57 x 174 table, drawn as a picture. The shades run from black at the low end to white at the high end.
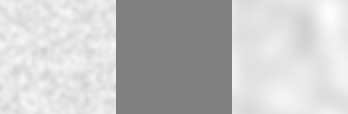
The table splits into one row of 3 panels. Panel 1,1: very high, blotchy, faint in contrast. Panel 1,2: middling, flat. Panel 1,3: very high, smooth, faint in contrast.
